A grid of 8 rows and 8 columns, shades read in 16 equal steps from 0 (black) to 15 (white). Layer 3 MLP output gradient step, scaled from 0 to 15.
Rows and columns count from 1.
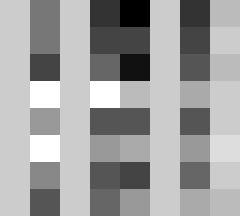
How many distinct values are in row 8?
6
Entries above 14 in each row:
0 0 0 2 0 1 0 0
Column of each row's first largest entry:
1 1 1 2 1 2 1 1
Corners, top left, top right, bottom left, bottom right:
12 11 12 11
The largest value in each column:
12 15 12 15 11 12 10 13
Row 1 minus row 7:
0 -1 0 -2 -4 0 -3 -1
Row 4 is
12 15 12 15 11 12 10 12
